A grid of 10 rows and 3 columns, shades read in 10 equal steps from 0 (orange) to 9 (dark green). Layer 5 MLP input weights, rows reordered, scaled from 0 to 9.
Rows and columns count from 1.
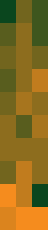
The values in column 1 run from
0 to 9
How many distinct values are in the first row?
3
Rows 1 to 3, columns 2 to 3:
5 7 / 4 7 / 4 5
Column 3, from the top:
7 7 5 2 4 3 4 4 9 0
